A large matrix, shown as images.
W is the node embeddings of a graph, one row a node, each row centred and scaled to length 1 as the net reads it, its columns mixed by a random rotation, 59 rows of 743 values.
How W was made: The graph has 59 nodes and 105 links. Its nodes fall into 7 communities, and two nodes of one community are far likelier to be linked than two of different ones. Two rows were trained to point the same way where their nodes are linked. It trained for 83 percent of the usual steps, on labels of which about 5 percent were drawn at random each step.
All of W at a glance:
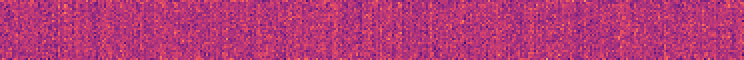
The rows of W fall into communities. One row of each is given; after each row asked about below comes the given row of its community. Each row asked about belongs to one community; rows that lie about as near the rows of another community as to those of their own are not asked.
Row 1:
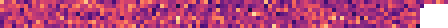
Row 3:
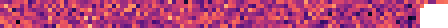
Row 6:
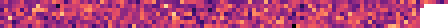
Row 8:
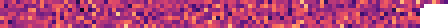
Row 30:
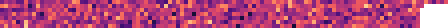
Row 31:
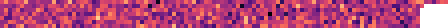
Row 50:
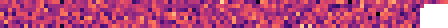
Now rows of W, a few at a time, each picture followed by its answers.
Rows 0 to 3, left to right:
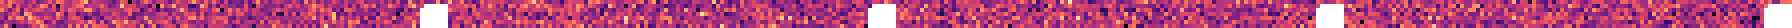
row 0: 1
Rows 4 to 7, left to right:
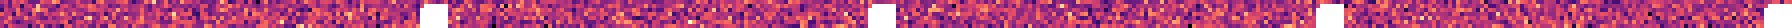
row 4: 50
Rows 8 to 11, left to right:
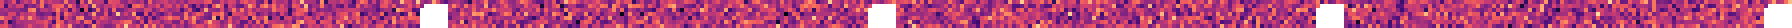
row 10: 31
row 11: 6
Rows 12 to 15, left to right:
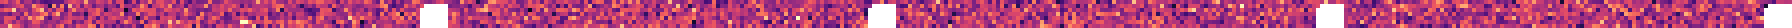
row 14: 3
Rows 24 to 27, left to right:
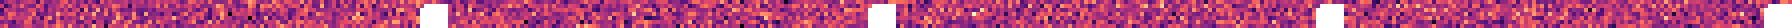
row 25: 8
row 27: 3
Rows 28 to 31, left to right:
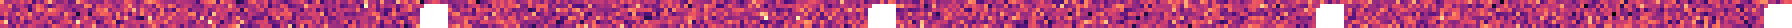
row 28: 50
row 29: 8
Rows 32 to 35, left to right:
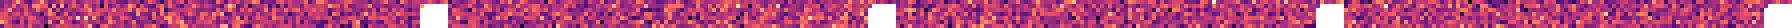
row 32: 3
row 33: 6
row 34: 30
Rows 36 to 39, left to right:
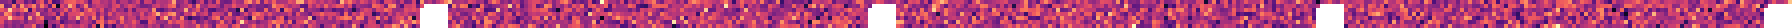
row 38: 50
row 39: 30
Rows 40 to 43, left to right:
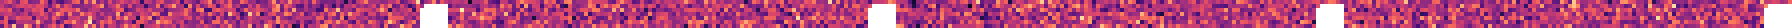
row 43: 3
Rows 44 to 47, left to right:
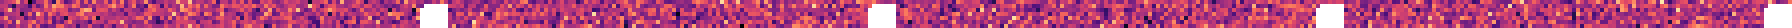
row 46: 6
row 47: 30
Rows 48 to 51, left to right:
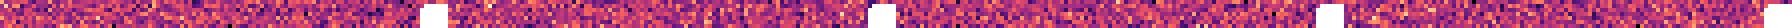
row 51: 1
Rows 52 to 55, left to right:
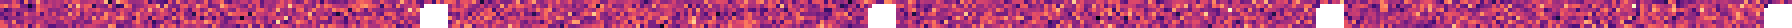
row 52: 30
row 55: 6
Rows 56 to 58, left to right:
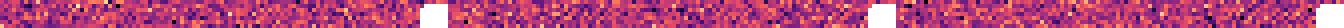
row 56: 30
